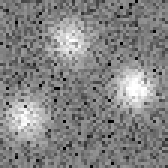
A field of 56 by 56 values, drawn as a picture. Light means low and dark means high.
There are no regular stripes. No overall slope runs across the table. Three dips sink into the field. The ninth with the lowest average is the middle right.
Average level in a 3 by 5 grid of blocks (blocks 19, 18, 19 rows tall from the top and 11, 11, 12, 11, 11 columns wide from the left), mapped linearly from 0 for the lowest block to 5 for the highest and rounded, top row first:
5 3 1 5 5 | 3 4 4 0 0 | 1 3 5 5 5
